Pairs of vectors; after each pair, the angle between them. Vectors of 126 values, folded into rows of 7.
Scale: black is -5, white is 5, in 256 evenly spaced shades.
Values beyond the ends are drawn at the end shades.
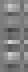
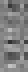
nearly opposite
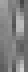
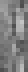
nearly parallel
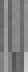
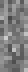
partly aligned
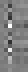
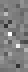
orthogonal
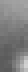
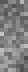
partly opposed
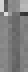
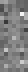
partly opposed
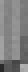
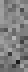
partly aligned
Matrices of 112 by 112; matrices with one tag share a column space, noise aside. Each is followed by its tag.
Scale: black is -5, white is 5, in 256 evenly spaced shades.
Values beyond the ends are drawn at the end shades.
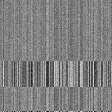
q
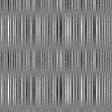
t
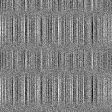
t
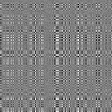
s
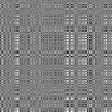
s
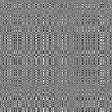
s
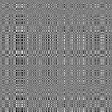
s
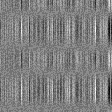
t
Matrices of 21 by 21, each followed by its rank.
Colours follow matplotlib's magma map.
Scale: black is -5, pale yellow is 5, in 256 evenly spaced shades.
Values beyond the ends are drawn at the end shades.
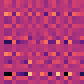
two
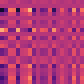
one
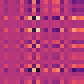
one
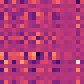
two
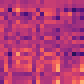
three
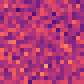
full rank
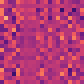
three
